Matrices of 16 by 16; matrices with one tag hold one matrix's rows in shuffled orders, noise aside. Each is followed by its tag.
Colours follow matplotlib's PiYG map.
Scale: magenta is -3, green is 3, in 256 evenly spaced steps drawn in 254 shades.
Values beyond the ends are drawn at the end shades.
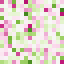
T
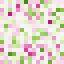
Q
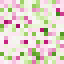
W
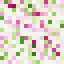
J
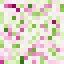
J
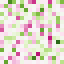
Q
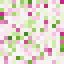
T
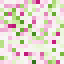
J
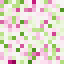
J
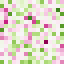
T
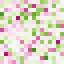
W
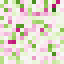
J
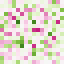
J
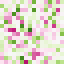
J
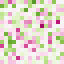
Q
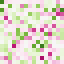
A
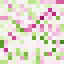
A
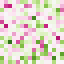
W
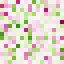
T
